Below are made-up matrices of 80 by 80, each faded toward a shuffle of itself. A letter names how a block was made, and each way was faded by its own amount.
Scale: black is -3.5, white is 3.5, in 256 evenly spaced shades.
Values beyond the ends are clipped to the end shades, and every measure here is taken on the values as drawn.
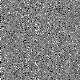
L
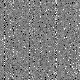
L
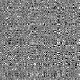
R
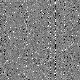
L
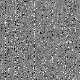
L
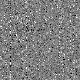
L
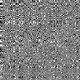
R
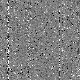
L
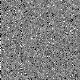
L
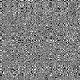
R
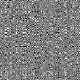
R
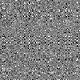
R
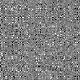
R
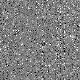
L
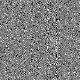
L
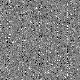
L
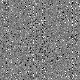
L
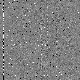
L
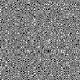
R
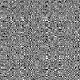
R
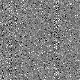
L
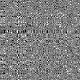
R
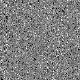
L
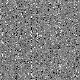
L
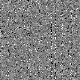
L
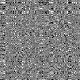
R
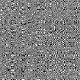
R
